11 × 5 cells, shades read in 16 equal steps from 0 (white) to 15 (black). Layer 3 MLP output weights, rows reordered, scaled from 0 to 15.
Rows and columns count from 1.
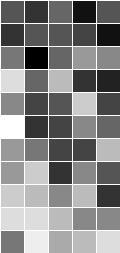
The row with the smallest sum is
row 11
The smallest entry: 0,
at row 6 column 1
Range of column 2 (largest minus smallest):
14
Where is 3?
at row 5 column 4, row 8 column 2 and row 9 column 1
